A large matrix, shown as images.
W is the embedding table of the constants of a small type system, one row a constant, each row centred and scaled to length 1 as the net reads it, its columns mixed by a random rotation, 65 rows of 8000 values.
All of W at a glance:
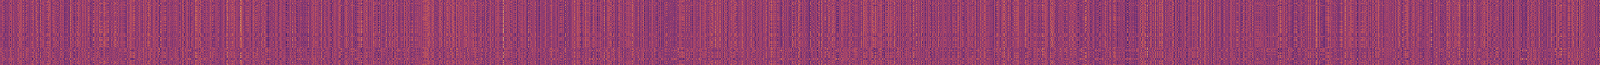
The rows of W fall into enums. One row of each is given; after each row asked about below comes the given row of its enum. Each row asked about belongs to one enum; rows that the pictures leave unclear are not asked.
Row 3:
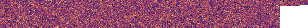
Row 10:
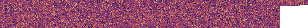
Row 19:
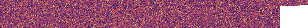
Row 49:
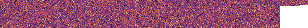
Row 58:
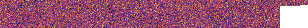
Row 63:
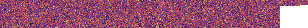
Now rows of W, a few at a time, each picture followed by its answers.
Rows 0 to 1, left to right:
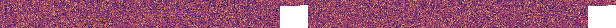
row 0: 10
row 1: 19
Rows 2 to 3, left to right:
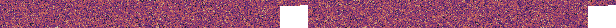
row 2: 63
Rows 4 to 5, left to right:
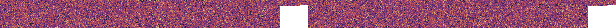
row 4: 63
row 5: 49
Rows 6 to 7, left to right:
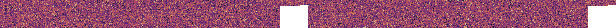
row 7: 63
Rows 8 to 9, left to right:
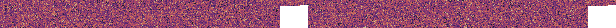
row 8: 10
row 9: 63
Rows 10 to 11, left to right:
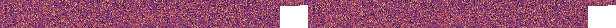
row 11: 10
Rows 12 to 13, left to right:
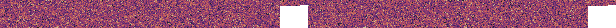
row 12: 3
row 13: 63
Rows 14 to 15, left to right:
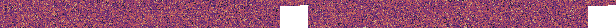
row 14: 10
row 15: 63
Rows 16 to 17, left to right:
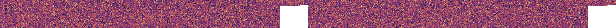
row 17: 19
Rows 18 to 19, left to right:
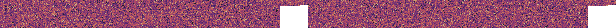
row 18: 10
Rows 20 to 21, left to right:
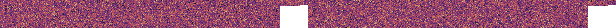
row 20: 10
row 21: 3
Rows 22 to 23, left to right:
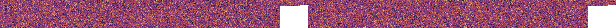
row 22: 10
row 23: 63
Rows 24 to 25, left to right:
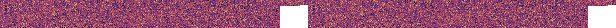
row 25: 10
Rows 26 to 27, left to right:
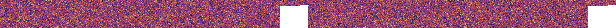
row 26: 3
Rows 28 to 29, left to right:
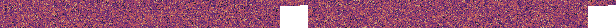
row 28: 10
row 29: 3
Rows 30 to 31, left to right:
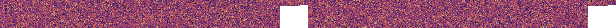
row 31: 3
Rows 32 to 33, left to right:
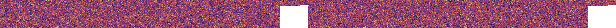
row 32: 3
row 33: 63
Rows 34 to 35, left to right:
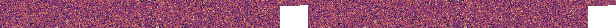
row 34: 63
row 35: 63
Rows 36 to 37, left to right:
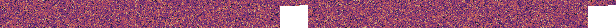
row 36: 49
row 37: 3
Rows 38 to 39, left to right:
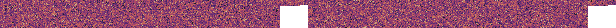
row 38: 10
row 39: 3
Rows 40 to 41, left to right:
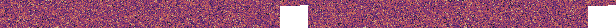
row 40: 3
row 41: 63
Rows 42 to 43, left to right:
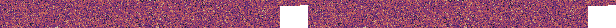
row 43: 63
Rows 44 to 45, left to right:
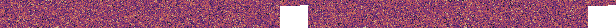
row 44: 3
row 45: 63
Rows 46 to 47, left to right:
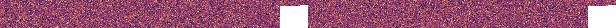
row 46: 3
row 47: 19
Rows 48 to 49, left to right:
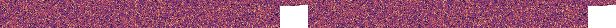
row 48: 49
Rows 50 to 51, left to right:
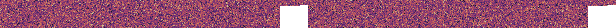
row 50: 58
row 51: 49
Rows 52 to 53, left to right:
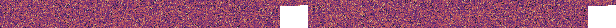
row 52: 19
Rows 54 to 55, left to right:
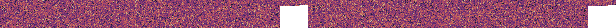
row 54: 49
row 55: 10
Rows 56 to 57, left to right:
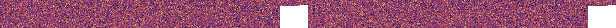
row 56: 19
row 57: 10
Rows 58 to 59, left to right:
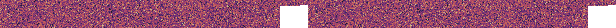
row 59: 58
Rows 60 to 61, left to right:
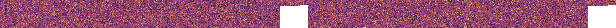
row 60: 10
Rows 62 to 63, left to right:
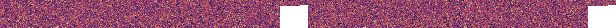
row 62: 3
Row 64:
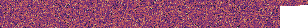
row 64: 19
